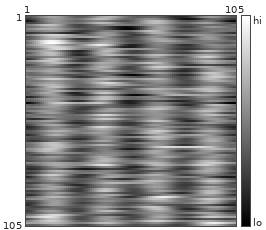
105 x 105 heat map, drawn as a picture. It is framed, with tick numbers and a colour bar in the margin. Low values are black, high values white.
Overall the values sit about 50% of the way up the scale. Upright stripes repeat 4 times across the table. There is no overall slope. The values follow a bell shape.
